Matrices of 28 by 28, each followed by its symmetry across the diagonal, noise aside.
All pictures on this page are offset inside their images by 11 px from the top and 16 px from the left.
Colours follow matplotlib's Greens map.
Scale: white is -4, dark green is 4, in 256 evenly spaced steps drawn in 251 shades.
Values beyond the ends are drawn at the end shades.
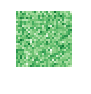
neither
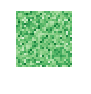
symmetric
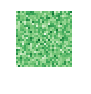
antisymmetric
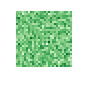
antisymmetric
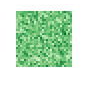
antisymmetric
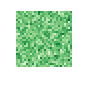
antisymmetric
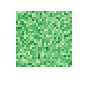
neither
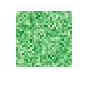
symmetric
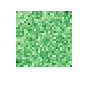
symmetric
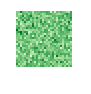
neither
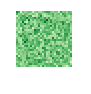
symmetric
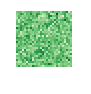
neither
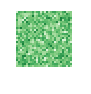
symmetric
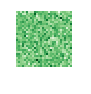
neither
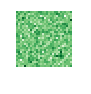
symmetric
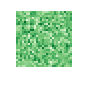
antisymmetric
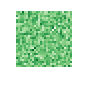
antisymmetric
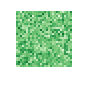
neither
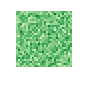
symmetric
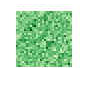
symmetric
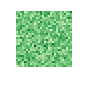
antisymmetric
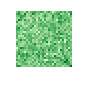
symmetric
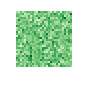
neither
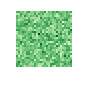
neither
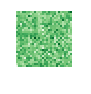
antisymmetric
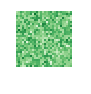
symmetric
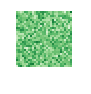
antisymmetric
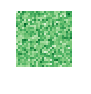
neither
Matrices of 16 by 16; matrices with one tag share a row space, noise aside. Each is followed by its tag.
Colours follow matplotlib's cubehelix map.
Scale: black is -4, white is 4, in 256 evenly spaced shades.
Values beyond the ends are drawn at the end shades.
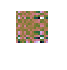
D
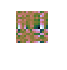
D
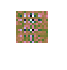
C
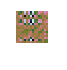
C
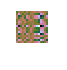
D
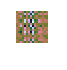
C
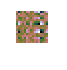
D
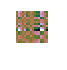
D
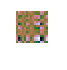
D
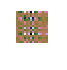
C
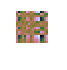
D
